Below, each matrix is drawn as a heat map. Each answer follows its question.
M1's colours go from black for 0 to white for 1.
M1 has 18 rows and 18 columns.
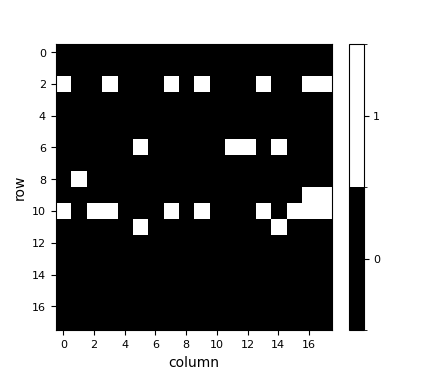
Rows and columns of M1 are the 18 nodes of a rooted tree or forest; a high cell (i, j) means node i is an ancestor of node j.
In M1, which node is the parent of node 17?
9
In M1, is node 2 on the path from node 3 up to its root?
yes
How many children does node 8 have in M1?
1
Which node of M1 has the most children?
2
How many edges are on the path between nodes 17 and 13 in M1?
3
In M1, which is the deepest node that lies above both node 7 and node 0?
2
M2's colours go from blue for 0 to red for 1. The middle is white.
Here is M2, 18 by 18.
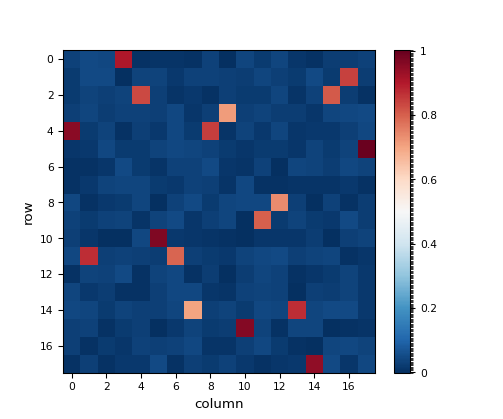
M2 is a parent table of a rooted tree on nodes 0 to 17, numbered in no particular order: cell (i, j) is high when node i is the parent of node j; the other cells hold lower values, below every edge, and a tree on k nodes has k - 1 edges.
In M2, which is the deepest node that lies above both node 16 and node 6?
11
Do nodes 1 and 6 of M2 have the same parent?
yes
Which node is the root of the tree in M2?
2
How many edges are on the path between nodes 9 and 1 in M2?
2
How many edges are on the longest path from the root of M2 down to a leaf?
7
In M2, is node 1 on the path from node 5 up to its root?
no
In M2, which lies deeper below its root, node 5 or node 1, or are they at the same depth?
node 1
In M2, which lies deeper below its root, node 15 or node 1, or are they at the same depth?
node 1
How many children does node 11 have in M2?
2
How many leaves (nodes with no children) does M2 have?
5
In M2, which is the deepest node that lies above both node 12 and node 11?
4
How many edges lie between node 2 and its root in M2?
0
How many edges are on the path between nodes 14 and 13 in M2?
1
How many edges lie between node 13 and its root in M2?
6
